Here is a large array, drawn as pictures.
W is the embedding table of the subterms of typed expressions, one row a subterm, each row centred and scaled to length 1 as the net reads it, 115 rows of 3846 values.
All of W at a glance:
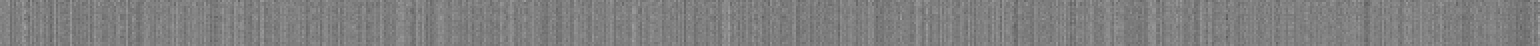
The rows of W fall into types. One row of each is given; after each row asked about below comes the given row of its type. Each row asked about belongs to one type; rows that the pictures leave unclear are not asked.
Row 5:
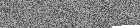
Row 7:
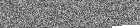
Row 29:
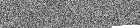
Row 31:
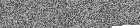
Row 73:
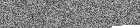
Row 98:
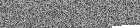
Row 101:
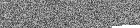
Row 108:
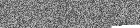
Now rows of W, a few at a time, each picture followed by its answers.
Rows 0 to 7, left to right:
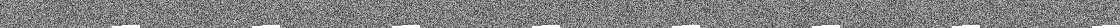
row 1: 7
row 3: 5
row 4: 108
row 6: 29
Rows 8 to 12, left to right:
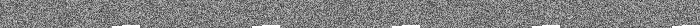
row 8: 31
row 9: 7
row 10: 108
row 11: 7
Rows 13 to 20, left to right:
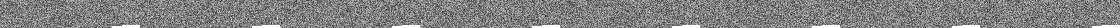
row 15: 5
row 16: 29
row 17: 7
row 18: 108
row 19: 73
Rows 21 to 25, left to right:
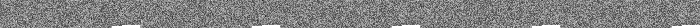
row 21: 31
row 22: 29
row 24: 108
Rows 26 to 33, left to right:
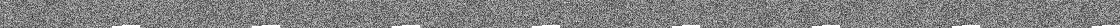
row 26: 73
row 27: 108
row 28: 101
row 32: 31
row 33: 31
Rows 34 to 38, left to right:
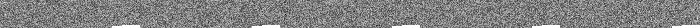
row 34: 101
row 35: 31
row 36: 98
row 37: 5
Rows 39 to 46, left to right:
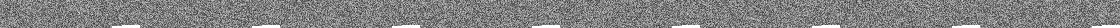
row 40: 5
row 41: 73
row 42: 101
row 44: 73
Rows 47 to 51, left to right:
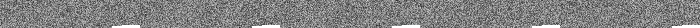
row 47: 5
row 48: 31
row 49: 108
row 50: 108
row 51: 7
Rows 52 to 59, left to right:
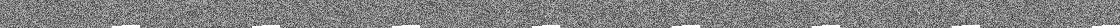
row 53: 98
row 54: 73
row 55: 7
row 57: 101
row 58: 108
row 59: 73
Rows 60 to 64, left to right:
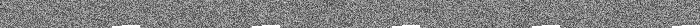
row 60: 5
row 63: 5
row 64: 101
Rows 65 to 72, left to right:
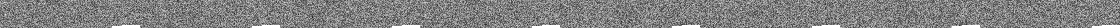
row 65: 101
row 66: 98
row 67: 73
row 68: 101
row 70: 98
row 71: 108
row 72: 5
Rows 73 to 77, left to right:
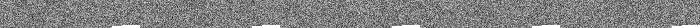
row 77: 108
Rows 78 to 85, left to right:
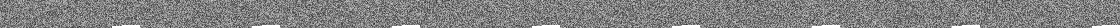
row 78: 98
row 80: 73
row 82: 5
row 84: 108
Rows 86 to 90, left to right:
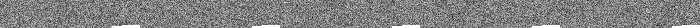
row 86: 108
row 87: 5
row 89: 73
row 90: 5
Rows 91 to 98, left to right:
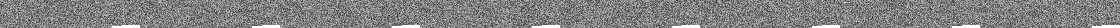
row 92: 7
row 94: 5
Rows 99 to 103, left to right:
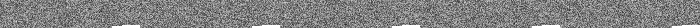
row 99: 31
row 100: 5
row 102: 101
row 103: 29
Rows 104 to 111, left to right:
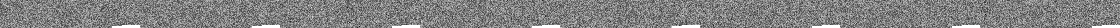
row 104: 31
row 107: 29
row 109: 98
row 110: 98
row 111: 98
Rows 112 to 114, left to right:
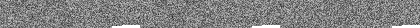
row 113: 73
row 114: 108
